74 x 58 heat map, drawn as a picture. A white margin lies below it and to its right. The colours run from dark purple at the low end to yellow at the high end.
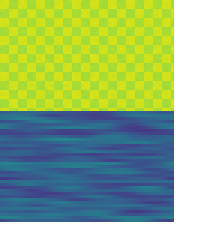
The table splits into 2 rows of 1 panel. Panel 1,1: very high, checkered, faint in contrast. Panel 2,1: low, streaked across.
